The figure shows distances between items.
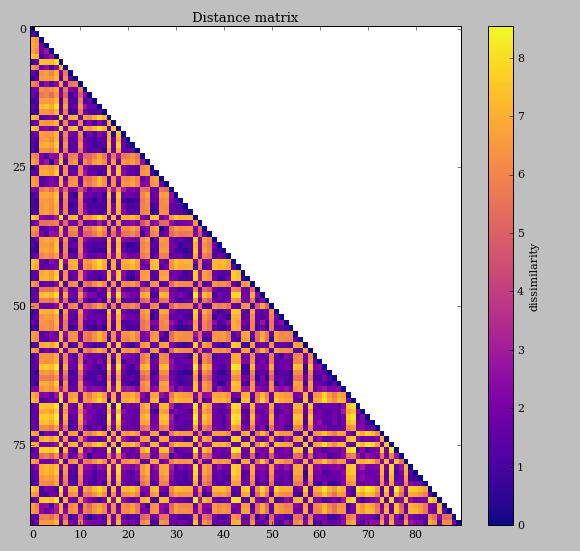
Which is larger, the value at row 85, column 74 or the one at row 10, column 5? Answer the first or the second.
the second
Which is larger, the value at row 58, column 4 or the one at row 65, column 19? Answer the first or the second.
the second
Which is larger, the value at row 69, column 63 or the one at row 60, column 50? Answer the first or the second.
the second
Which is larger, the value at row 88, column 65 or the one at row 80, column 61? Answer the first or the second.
the first
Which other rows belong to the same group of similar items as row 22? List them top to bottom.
0, 1, 6, 8, 9, 11, 12, 13, 14, 15, 17, 19, 20, 21, 25, 26, 29, 30, 31, 32, 33, 35, 38, 39, 40, 41, 44, 45, 47, 48, 49, 51, 52, 53, 54, 57, 59, 60, 61, 62, 63, 64, 65, 68, 69, 70, 71, 72, 74, 76, 77, 79, 80, 81, 82, 85, 88, 89
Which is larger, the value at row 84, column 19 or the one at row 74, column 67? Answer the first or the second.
the second
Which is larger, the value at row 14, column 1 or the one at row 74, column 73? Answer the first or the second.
the second
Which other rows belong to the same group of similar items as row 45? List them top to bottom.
0, 1, 6, 8, 9, 11, 12, 13, 14, 15, 17, 19, 20, 21, 22, 25, 26, 29, 30, 31, 32, 33, 35, 38, 39, 40, 41, 44, 47, 48, 49, 51, 52, 53, 54, 57, 59, 60, 61, 62, 63, 64, 65, 68, 69, 70, 71, 72, 74, 76, 77, 79, 80, 81, 82, 85, 88, 89
